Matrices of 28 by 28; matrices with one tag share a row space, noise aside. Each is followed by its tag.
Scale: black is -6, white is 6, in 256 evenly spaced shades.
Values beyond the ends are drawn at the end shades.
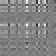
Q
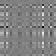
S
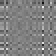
S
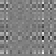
S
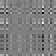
S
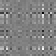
S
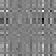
S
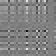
Q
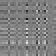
Q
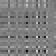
Q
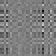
S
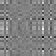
S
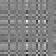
Q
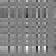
Q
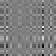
S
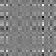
S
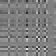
Q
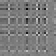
Q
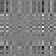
S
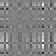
S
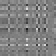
Q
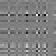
Q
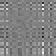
S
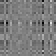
S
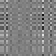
S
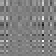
S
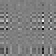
S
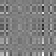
S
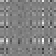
S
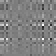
S
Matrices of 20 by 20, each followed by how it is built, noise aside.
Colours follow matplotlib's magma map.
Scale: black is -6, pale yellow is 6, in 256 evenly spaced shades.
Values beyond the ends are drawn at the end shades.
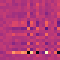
low rank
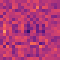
low rank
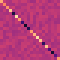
diagonal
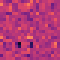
low rank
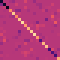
diagonal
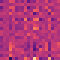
low rank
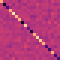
diagonal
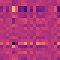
low rank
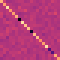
diagonal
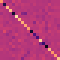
diagonal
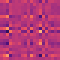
low rank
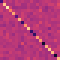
diagonal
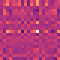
low rank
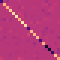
diagonal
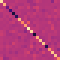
diagonal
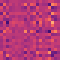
low rank
